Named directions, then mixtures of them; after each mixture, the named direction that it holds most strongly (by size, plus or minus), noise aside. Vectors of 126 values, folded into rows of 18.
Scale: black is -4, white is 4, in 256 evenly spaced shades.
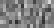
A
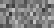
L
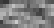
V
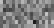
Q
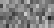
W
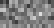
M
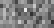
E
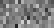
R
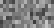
Q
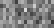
E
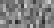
A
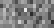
E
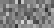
R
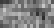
V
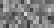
W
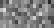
M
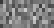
L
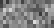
Q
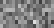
Q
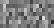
L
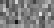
A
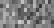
E
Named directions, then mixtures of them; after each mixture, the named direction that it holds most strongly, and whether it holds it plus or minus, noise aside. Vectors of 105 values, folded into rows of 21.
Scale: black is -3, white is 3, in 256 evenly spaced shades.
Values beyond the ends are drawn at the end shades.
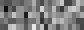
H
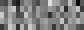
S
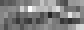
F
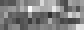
F, plus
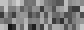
H, minus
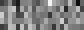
S, plus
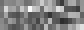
F, plus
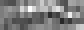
F, plus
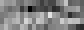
F, minus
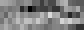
F, minus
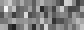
H, minus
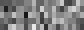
H, plus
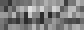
F, plus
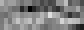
F, minus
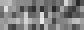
H, minus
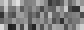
S, minus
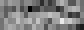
F, minus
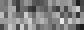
S, plus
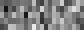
H, plus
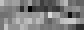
F, minus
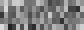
S, minus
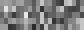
H, minus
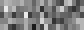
H, minus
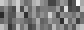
S, minus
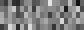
S, plus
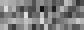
H, minus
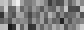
S, minus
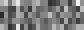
S, minus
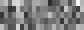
S, minus
